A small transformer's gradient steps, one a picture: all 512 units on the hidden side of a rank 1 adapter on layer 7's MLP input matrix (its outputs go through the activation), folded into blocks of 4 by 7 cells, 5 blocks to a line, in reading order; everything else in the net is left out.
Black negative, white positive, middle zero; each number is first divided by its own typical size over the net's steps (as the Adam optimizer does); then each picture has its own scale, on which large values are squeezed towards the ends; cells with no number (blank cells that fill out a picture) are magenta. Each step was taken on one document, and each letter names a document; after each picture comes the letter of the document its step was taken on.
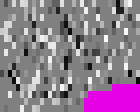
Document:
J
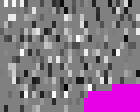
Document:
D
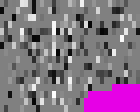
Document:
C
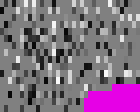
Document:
C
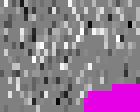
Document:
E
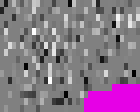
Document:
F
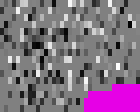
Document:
C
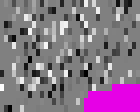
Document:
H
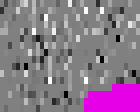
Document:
F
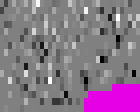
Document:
F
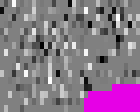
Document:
F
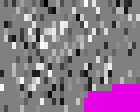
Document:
H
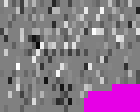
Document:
E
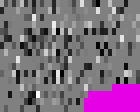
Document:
C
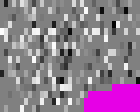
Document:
J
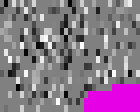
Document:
J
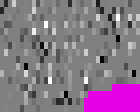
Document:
F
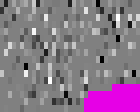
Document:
F
